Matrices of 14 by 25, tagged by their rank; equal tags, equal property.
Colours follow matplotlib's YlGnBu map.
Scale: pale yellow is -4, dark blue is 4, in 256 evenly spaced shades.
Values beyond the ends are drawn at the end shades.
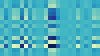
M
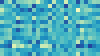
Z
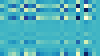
M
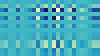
M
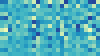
Z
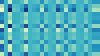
M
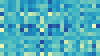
Z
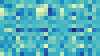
Z
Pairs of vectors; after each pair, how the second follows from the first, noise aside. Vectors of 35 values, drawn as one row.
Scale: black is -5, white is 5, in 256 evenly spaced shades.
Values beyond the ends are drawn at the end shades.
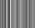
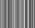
reversed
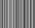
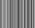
wrapped around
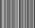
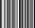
scaled up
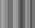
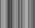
wrapped around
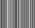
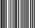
scaled up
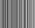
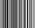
scaled up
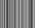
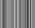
reversed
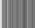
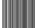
scaled up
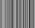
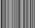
wrapped around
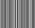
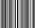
scaled up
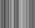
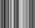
scaled up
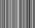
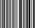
scaled up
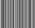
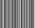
reversed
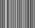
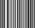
scaled up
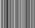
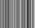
reversed
